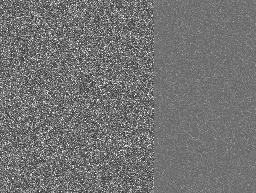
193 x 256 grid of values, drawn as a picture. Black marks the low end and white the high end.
The values are skewed, with a long tail toward high values. There are no regular stripes. The right part is calmer, past a seam about 60% of the way across. Fine speckle covers the field. No overall slope runs across the table.
